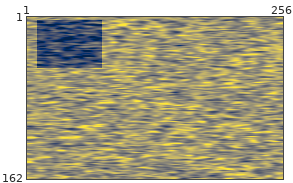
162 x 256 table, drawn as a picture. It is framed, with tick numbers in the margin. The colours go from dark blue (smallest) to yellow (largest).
Mirror symmetry: none. Odd patch: lower, in the top left. Average level on the scale: 60%. Ninth with the lowest average: top left. Grain: streaks across.
